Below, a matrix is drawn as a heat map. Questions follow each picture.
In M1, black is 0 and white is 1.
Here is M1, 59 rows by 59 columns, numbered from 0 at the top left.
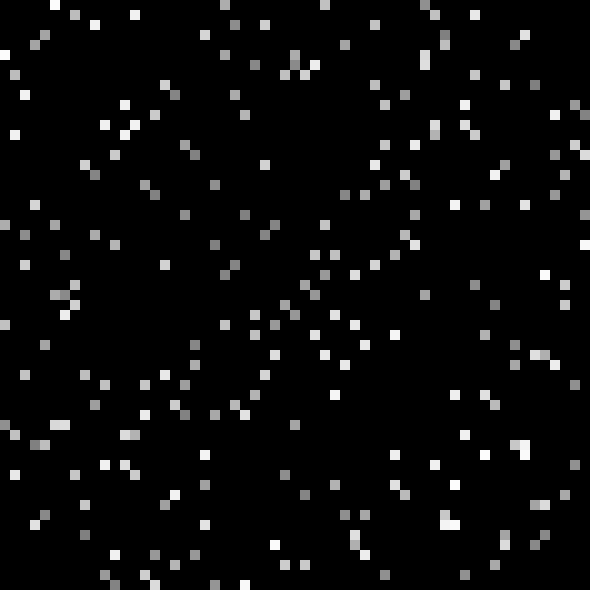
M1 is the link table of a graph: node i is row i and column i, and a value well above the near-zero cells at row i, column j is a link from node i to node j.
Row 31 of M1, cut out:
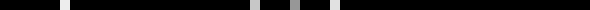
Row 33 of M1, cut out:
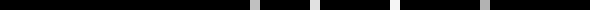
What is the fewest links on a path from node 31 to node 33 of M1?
1
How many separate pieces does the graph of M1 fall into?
1
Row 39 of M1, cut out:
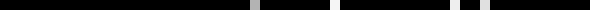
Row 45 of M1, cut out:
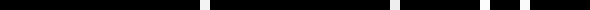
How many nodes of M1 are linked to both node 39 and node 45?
1
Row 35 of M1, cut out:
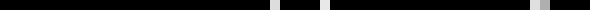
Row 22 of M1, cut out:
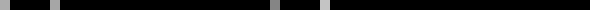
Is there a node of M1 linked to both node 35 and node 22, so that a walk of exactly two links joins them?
yes
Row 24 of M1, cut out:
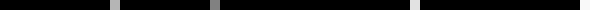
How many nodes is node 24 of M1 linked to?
4
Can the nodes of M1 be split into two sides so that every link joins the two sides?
no
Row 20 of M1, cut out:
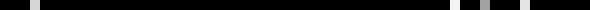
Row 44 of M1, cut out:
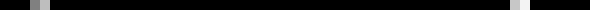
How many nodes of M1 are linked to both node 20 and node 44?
2
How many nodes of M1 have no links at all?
0
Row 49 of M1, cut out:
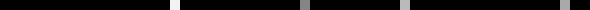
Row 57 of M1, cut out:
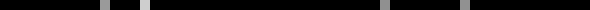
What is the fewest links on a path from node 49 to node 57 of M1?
6
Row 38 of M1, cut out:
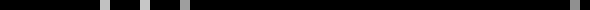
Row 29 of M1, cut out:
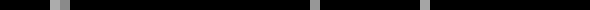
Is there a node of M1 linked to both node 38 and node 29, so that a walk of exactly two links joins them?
no
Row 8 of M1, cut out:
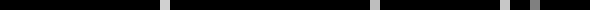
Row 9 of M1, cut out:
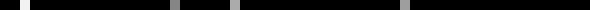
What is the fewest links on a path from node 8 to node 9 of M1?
3
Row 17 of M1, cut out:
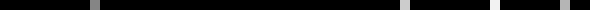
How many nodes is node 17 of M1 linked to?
4
